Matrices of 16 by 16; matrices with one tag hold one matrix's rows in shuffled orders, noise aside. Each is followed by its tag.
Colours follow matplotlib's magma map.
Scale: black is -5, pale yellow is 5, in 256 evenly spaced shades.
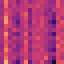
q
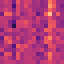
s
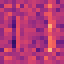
s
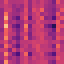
q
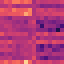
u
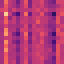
q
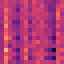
q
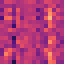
s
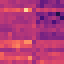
u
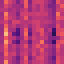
q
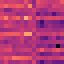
u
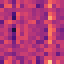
s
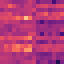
u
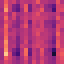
q
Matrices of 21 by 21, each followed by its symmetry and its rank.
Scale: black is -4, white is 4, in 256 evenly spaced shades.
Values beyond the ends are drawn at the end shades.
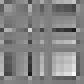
symmetric, rank one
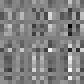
neither, rank two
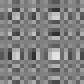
symmetric, rank one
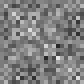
symmetric, rank three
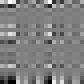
neither, rank one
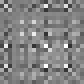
symmetric, rank three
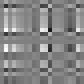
neither, rank one
